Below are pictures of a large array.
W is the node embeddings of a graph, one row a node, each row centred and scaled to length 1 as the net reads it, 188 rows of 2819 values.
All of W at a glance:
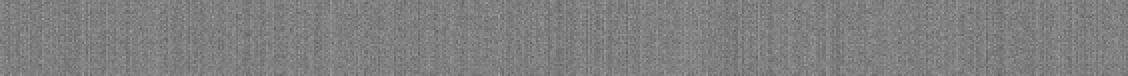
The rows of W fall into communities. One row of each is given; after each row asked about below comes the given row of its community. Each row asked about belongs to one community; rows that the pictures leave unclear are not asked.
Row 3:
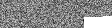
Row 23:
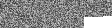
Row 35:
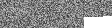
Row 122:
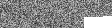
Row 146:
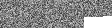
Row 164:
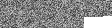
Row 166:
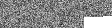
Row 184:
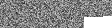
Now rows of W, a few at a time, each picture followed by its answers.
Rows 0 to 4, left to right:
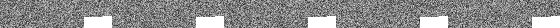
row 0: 164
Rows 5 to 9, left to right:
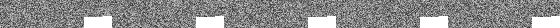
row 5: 3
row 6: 184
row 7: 35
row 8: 3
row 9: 184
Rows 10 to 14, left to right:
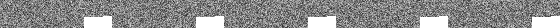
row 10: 122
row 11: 164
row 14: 184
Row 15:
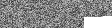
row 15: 164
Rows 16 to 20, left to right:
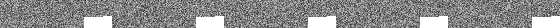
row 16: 122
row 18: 184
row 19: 35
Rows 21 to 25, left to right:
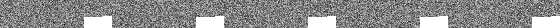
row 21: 3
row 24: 23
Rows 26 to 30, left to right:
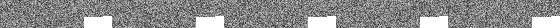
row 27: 184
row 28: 166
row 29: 146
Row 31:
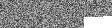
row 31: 23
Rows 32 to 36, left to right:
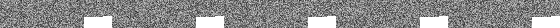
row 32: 3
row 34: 23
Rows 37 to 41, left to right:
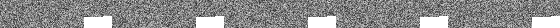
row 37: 35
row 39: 35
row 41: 184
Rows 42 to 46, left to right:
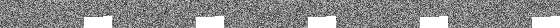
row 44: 164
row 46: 3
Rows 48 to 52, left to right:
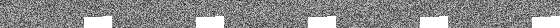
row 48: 3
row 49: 35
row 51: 146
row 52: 122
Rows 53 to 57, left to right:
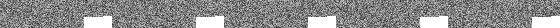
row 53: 122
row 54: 166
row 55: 184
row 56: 122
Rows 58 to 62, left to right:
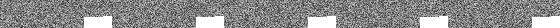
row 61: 122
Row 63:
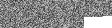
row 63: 164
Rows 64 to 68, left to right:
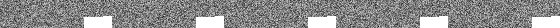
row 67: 23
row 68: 35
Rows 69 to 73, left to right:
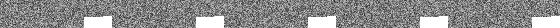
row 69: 184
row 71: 184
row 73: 35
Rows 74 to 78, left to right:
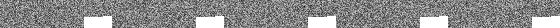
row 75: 35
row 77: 35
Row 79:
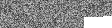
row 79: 23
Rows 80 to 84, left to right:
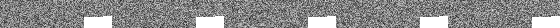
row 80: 166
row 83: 184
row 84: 166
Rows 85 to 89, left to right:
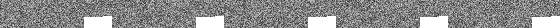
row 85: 3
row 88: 164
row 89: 35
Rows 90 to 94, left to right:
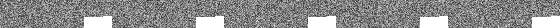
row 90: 23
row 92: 3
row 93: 184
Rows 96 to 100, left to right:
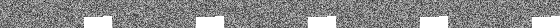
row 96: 122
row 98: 122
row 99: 23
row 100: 122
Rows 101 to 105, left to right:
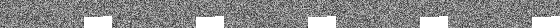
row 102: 166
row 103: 122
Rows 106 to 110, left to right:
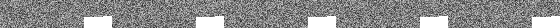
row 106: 122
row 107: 166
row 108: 23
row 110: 23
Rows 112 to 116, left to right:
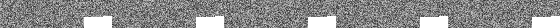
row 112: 122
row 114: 184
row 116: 35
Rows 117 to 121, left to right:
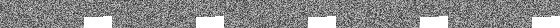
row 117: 23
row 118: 166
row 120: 184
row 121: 122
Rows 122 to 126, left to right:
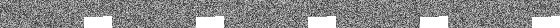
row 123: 23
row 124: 146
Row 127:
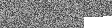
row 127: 35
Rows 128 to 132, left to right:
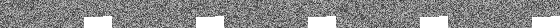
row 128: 164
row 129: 3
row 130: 164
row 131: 122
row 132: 3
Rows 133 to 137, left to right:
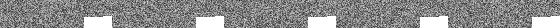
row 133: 184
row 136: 35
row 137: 184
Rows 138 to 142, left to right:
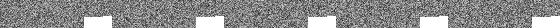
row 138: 164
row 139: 23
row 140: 146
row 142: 3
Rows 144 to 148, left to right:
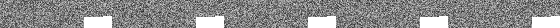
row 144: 166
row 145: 122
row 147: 35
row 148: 3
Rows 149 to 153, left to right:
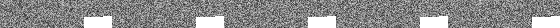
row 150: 23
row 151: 23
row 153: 146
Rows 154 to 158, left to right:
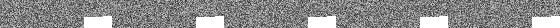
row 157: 146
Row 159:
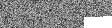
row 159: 23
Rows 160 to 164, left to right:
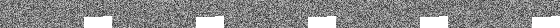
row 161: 184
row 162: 146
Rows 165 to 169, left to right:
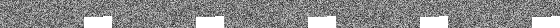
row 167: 122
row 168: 164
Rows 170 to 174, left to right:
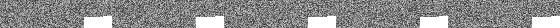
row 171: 122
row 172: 35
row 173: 184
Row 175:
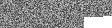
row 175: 184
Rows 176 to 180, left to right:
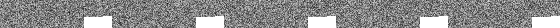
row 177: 164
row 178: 122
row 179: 3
